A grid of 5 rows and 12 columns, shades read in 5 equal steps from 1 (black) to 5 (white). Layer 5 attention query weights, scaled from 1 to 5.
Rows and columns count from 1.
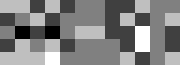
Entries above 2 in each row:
8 8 6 8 11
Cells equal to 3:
22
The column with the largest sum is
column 10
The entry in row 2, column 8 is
2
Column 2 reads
4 3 1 4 4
